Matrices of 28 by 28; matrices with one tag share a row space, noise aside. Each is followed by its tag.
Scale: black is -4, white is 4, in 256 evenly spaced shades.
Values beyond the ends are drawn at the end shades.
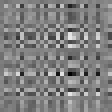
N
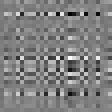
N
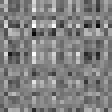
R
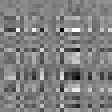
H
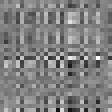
N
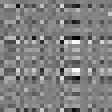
H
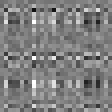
R
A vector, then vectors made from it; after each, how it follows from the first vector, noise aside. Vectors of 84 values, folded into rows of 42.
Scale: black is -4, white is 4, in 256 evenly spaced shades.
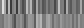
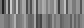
negated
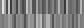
copied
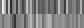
copied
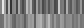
copied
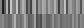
negated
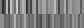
negated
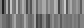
negated
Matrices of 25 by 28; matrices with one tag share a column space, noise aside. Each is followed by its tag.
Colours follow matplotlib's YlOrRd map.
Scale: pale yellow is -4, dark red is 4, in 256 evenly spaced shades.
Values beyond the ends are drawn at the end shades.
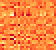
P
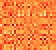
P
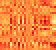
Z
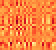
Z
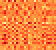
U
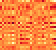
U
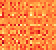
P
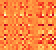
P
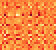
P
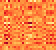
U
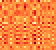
U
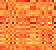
U
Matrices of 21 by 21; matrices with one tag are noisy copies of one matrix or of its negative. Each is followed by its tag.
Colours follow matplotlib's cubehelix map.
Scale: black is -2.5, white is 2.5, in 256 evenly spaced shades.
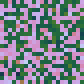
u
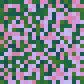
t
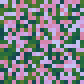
u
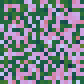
t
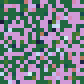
t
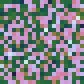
t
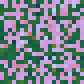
u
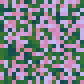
u
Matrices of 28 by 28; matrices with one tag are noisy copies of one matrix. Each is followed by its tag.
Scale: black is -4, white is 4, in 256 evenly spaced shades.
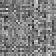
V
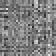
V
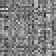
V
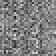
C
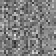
C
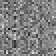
C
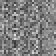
C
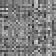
V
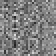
C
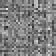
V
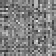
V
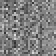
C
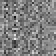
C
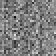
C
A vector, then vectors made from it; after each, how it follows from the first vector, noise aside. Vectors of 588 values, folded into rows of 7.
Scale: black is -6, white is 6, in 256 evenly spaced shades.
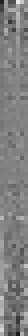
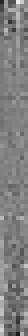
copied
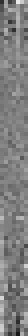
copied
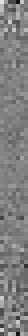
sign-scrambled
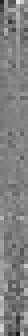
copied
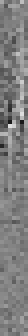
wrapped around
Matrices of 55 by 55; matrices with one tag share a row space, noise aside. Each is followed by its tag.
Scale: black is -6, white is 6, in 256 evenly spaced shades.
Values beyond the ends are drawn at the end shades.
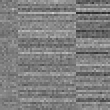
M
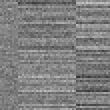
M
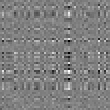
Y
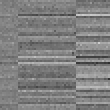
M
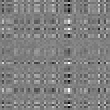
Y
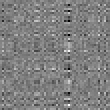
Y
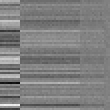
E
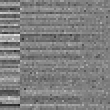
E
